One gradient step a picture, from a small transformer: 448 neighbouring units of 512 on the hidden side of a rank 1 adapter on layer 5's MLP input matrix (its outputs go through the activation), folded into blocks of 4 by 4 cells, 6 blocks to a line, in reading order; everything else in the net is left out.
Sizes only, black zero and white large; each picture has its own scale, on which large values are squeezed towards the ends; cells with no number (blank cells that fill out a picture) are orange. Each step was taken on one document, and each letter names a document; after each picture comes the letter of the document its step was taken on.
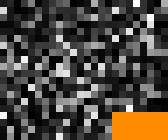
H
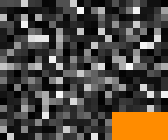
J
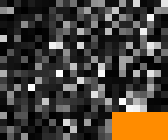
H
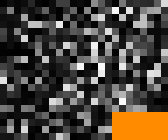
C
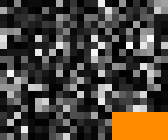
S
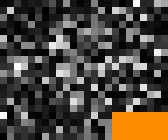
H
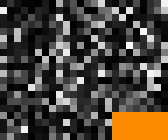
S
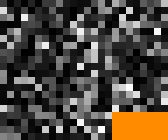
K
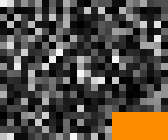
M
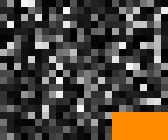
J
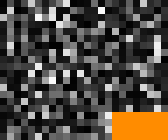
M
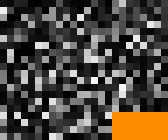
C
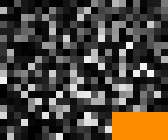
C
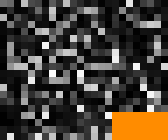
M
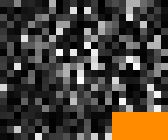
M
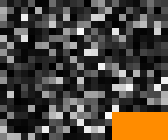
K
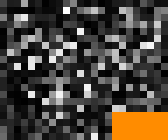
J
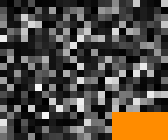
C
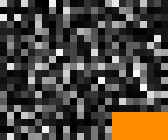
M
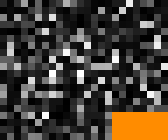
M
